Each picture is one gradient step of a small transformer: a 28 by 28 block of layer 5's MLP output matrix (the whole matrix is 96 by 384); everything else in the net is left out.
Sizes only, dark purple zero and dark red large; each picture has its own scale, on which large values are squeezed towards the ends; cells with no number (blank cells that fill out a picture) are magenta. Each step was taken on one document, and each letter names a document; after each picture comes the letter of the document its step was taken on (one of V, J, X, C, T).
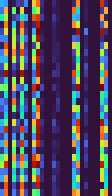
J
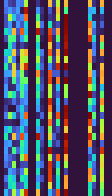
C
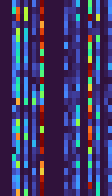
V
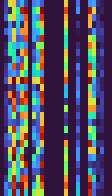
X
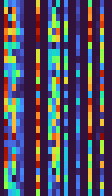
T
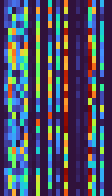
C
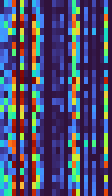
J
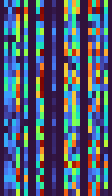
V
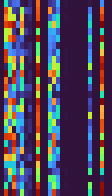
T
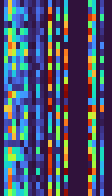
C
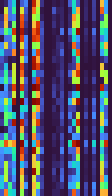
J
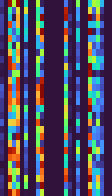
V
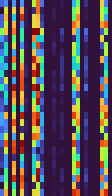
J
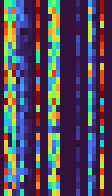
T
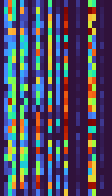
C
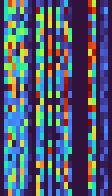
C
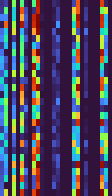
J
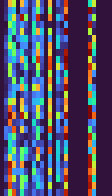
C
